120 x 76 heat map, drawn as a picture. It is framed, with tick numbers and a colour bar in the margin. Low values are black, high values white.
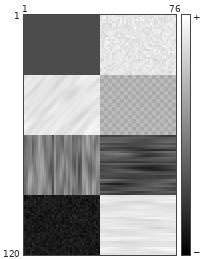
The table splits into 4 rows of 2 panels. Panel 1,1: low, flat. Panel 1,2: very high, fine-grained, faint in contrast. Panel 2,1: very high, slanting up to the right, faint in contrast. Panel 2,2: high, checkered, faint in contrast. Panel 3,1: middling, streaked downward. Panel 3,2: low, streaked across. Panel 4,1: very low, fine-grained, faint in contrast. Panel 4,2: very high, streaked across, faint in contrast.
